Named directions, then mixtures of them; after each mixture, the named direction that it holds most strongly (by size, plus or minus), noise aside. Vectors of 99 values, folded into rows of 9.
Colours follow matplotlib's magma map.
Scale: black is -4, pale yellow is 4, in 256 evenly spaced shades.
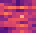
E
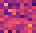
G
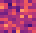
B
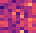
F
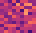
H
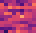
E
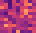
B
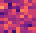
B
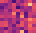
F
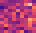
F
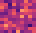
B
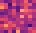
B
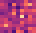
B
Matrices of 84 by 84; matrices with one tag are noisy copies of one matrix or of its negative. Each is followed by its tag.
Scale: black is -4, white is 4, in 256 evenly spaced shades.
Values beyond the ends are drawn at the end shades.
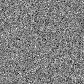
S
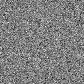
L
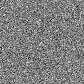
L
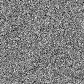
S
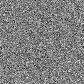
L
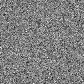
L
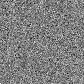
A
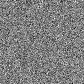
A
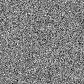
S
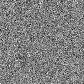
A
